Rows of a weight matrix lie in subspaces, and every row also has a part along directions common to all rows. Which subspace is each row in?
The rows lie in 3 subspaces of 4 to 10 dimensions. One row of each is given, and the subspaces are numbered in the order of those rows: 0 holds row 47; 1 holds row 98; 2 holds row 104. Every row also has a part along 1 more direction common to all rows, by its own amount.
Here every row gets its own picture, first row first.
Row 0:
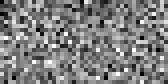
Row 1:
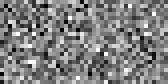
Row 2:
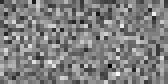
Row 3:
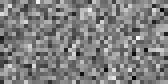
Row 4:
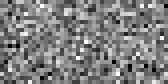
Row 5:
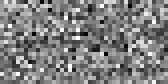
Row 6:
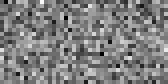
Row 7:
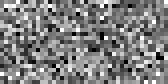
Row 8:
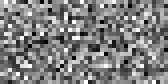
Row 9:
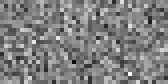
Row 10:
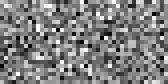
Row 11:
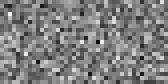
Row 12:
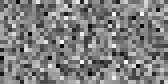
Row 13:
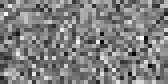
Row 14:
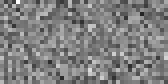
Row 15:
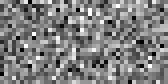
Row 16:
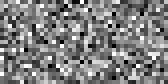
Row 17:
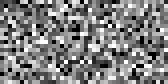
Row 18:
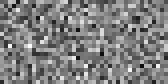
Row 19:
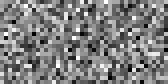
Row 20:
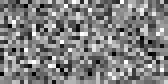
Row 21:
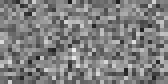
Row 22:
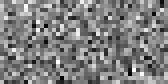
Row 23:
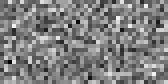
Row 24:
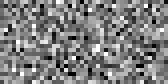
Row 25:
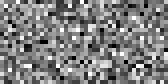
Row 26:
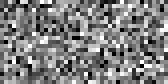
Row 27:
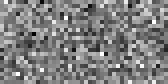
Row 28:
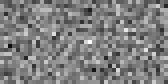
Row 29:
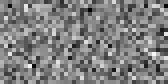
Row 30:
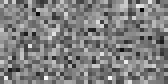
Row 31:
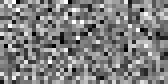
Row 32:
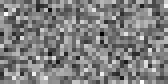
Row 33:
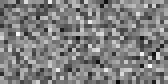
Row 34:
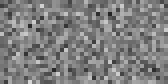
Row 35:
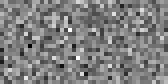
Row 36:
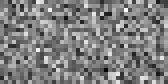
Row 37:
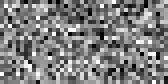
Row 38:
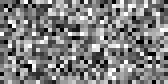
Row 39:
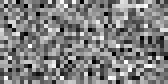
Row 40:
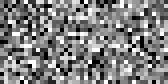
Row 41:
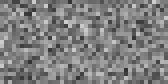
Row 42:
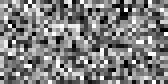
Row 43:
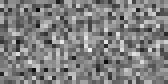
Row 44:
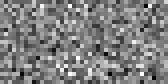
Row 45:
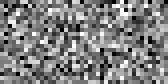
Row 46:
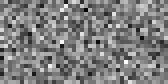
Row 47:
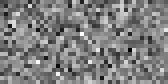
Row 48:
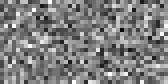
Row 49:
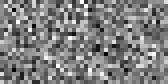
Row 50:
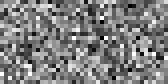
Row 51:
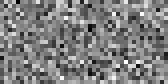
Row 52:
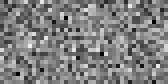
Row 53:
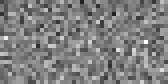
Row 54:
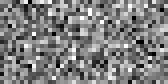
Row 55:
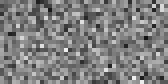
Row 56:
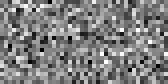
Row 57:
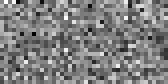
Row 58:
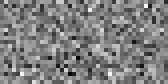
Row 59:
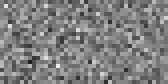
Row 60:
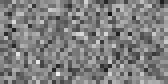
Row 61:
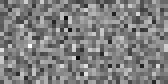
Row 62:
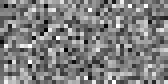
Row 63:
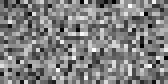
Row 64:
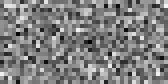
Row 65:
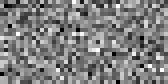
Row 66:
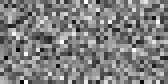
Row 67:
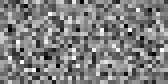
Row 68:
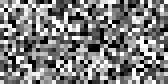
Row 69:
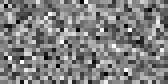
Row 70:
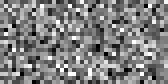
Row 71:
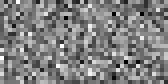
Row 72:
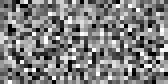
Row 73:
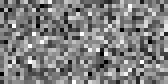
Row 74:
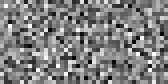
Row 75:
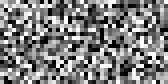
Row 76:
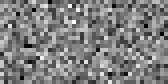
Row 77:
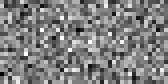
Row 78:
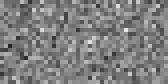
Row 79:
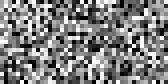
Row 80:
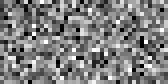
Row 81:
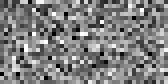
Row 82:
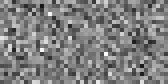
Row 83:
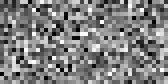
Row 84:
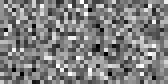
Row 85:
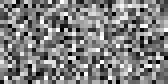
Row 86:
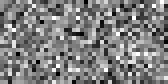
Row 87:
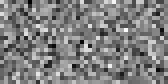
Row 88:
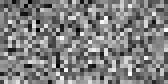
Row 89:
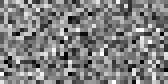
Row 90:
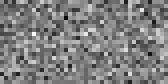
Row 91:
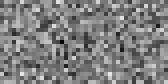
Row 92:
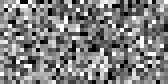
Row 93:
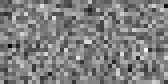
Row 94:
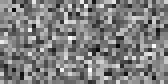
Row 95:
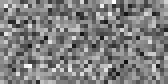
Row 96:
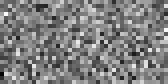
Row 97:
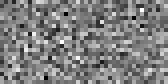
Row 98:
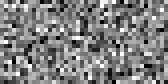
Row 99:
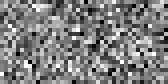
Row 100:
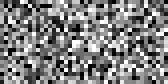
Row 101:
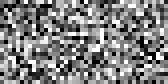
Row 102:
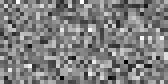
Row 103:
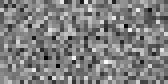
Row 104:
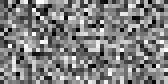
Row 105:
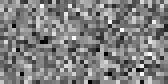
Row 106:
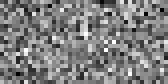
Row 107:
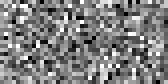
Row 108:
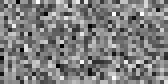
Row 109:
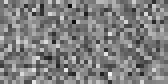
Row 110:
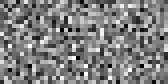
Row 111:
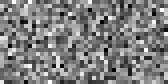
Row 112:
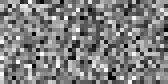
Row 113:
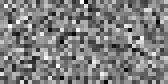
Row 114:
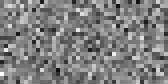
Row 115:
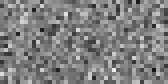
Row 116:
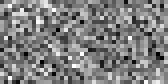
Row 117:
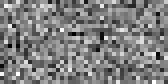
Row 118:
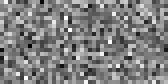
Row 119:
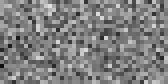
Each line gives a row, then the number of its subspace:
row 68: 1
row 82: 1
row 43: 1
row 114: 0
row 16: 2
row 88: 0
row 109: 1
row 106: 1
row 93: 0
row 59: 1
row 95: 0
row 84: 1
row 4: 0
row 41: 1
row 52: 2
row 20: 2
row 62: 1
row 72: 1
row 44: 1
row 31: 2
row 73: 1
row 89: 1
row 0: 0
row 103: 1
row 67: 1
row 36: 0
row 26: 1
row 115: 0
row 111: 0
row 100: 0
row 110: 2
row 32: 0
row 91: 1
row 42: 0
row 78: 0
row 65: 0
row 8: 2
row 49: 1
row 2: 0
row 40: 1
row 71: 2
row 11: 0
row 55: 0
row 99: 0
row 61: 2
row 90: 2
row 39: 2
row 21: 1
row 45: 0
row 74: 1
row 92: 0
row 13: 0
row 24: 1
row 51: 2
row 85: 2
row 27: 2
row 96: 0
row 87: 0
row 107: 0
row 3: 0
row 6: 2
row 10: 0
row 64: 0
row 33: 0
